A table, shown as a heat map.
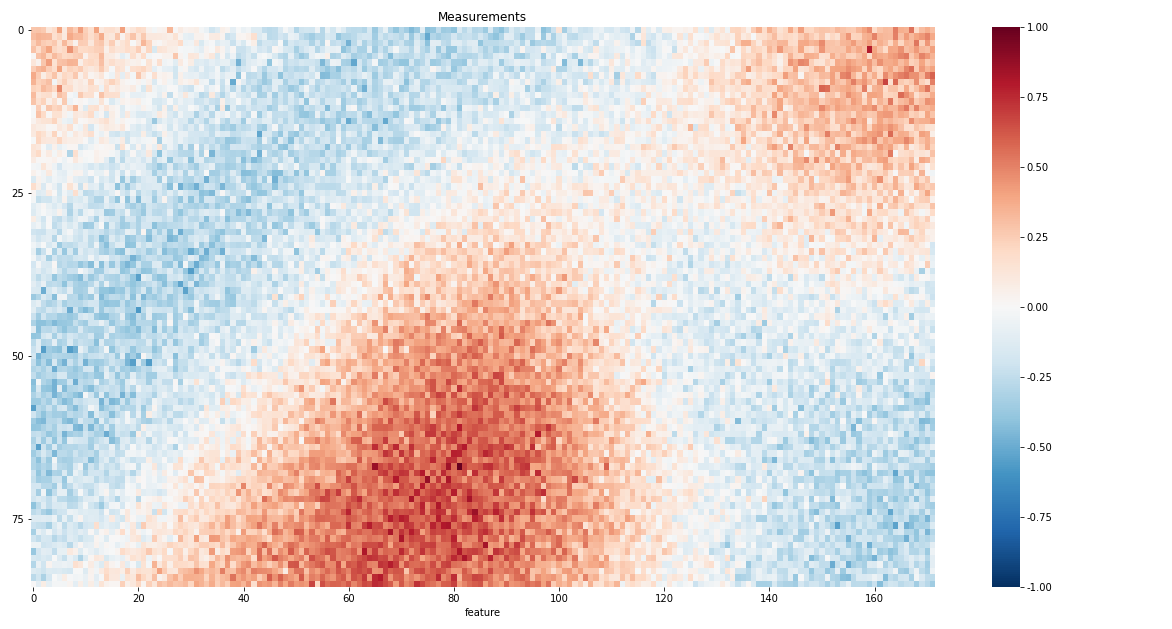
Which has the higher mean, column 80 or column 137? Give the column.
80
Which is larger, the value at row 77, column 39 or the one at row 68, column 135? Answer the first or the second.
the first
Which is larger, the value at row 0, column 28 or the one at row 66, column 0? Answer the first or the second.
the first
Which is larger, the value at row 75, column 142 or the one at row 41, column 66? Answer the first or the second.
the second
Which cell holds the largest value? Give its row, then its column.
67, 81
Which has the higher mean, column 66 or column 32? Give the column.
66
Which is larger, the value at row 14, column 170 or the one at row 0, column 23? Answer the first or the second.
the first
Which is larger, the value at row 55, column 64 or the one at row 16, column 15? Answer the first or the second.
the first
